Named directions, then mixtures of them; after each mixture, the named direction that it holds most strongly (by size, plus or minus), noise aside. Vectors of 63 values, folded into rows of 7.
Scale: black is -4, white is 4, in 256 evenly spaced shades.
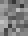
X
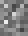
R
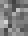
X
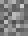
R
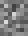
R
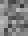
X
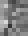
X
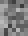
X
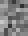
X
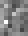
R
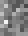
R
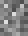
R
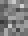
X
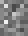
R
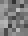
X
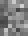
X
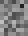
X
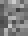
X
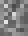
R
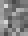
X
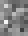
R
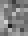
X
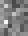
R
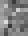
X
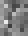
R
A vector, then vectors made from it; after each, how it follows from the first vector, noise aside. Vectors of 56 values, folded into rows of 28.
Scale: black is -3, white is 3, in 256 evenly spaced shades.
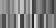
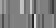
partly zeroed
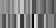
copied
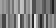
copied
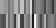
copied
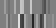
partly zeroed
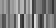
copied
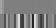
partly zeroed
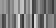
copied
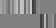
partly zeroed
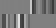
partly zeroed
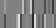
partly zeroed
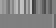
partly zeroed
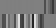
partly zeroed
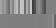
partly zeroed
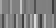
partly zeroed
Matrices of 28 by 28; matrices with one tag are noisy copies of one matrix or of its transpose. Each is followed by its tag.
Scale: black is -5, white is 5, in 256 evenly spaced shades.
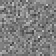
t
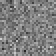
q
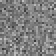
q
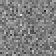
t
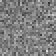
q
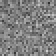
q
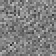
t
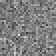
q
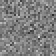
t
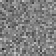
q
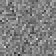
t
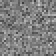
q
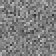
t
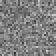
q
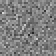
t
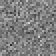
t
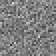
t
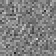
t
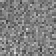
q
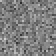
q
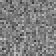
q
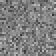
q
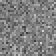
q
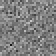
t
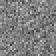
t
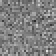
q
